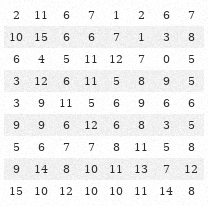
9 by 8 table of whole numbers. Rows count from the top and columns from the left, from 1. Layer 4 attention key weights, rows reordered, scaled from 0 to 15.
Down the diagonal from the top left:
2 15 5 11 6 8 5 12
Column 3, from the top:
6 6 5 6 11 6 7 8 12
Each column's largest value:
15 15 12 12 12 13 14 12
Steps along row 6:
same down up down up down up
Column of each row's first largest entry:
2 2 5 2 3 4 6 2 1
